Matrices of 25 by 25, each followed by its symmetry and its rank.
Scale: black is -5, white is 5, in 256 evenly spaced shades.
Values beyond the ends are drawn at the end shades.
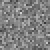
neither, full rank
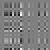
neither, rank one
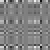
neither, rank one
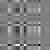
neither, rank one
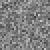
neither, full rank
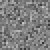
symmetric, full rank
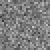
neither, full rank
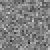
neither, full rank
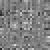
neither, rank five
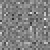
neither, rank five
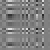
neither, rank one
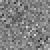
symmetric, full rank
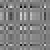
neither, rank one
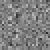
neither, rank five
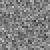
neither, full rank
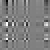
neither, rank one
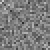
symmetric, full rank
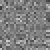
neither, rank five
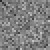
symmetric, full rank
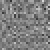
neither, rank five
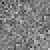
symmetric, full rank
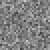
neither, full rank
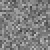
neither, full rank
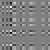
neither, rank one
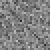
symmetric, full rank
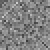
symmetric, full rank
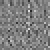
neither, rank five
